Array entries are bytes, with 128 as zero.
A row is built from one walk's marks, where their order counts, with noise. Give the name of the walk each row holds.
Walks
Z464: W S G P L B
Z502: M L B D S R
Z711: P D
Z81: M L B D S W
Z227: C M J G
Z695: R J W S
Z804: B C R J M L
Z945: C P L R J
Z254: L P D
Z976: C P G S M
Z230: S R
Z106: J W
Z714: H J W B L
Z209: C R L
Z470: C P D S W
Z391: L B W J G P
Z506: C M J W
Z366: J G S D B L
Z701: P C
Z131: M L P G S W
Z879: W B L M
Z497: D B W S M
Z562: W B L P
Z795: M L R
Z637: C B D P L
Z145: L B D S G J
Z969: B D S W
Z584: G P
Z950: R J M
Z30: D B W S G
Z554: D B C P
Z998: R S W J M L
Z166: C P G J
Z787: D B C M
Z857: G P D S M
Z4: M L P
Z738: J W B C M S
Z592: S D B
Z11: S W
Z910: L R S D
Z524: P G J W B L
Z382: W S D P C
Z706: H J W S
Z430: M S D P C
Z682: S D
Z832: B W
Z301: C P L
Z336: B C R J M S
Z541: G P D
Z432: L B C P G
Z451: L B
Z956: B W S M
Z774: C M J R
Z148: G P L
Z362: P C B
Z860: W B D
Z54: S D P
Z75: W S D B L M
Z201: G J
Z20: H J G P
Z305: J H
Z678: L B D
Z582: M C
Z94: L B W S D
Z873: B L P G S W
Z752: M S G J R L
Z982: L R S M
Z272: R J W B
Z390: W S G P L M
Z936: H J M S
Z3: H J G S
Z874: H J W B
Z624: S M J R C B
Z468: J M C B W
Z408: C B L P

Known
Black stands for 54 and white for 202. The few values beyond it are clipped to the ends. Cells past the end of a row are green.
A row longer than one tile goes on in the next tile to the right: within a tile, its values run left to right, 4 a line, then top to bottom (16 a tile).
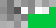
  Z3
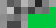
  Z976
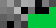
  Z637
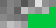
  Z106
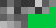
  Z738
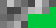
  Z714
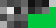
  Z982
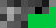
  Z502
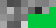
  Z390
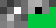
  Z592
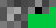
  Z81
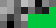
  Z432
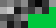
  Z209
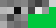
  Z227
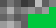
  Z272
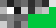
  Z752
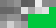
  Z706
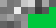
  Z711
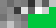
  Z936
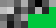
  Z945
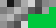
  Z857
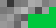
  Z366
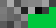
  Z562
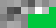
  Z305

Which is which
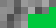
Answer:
Z391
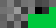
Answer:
Z787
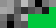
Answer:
Z301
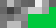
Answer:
Z874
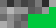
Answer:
Z230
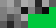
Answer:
Z362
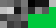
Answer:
Z795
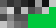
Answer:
Z998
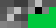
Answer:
Z75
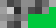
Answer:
Z131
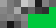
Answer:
Z254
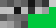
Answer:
Z950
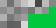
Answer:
Z584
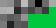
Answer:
Z4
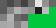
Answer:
Z11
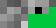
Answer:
Z464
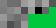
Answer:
Z873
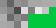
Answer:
Z201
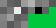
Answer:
Z470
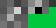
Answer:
Z94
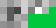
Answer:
Z20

